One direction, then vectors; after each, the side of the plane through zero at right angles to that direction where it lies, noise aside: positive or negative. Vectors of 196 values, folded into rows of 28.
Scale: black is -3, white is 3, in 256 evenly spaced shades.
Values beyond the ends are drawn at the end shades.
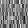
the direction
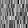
positive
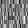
negative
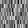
positive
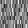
negative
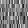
positive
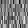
negative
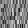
negative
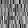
negative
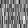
negative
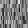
positive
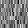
positive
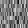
positive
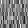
positive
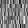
negative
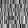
negative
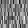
negative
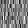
negative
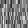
negative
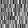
negative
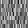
positive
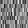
negative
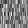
negative
